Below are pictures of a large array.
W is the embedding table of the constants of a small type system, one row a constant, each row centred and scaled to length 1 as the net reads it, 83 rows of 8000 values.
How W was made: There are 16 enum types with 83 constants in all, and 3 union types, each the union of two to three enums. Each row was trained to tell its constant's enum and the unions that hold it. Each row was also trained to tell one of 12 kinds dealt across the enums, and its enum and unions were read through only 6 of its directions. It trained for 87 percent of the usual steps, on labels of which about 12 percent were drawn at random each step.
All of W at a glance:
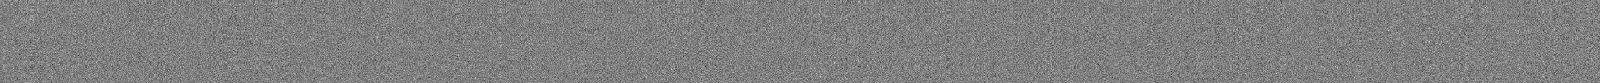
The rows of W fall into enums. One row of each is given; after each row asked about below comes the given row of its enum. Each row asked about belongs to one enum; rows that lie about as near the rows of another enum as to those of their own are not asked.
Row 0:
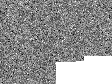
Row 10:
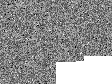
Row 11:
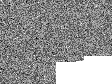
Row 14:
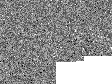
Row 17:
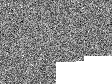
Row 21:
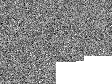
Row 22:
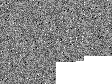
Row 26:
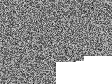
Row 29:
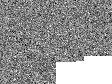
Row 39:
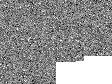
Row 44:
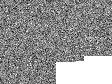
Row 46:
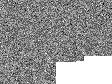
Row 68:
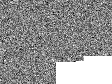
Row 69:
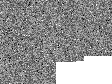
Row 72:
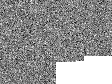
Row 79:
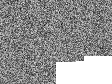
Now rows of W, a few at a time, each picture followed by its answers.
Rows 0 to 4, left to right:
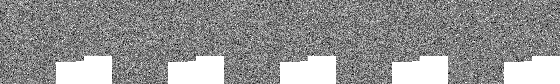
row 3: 10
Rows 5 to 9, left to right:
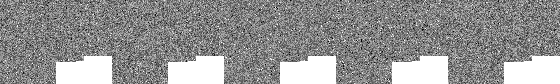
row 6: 10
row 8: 11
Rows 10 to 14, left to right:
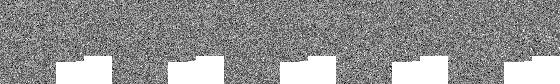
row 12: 11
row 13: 46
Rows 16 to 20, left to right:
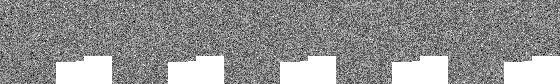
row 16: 29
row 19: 10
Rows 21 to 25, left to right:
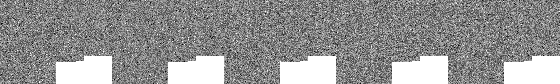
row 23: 68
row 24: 29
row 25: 72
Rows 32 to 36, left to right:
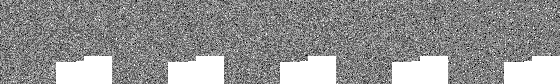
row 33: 68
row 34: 10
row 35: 29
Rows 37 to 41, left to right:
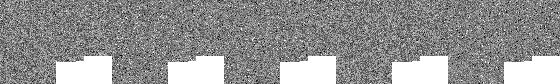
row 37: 68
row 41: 46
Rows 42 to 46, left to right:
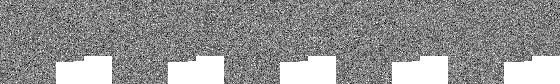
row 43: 79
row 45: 72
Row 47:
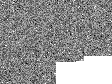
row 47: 11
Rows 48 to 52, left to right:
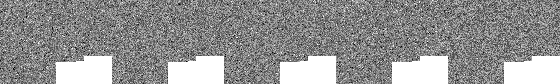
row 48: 10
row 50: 79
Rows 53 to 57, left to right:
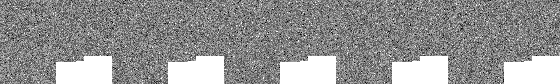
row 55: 29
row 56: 46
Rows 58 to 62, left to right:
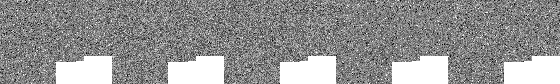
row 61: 72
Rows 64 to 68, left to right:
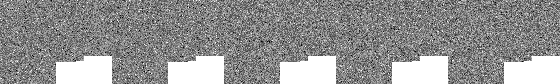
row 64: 26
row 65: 68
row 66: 46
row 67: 46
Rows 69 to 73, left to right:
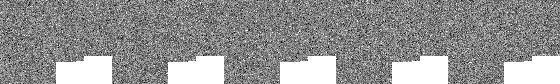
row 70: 29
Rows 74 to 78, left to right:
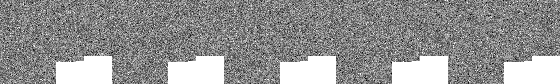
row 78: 79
